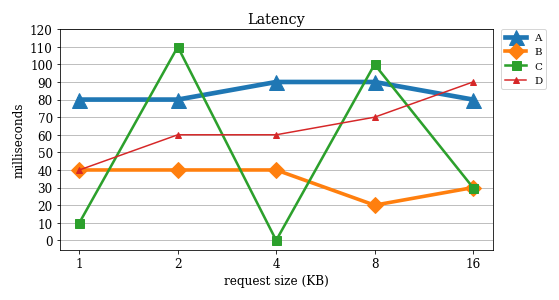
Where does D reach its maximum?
16
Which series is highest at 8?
C
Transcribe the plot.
Title: Latency
x-axis: request size (KB), ticks 1 2 4 8 16
y-axis: milliseconds, ticks 0 10 20 30 40 50 60 70 80 90 100 110 120
Legend: A, B, C, D
Values:
A: 80 80 90 90 80
B: 40 40 40 20 30
C: 10 110 0 100 30
D: 40 60 60 70 90
